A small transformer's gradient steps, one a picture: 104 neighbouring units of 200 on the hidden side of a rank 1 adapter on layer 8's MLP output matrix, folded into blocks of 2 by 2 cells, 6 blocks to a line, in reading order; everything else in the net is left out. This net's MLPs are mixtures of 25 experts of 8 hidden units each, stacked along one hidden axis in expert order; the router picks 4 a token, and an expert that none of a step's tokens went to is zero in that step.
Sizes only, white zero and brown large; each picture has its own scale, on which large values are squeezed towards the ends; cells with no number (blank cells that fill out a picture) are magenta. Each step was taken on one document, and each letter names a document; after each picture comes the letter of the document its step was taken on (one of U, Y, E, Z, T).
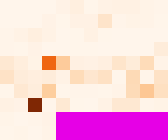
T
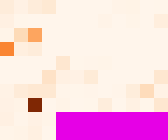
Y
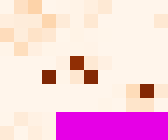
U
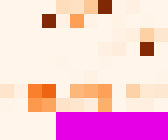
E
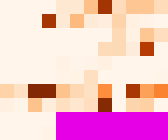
E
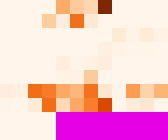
E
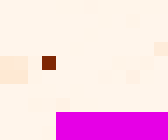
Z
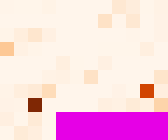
Y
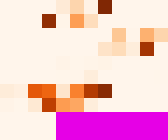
E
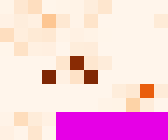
U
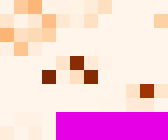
U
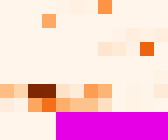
E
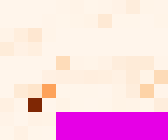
Y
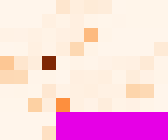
Z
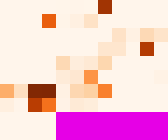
E
